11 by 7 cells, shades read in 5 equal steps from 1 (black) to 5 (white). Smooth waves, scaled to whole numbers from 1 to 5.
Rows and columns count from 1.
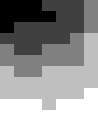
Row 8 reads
4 4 4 4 4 4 4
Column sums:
33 32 32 34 36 37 44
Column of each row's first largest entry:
7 7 7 7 7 7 1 1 7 1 1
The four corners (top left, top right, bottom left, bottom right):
1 3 5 5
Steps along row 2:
same same same up same up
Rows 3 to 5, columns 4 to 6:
2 2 2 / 2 2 3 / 3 3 3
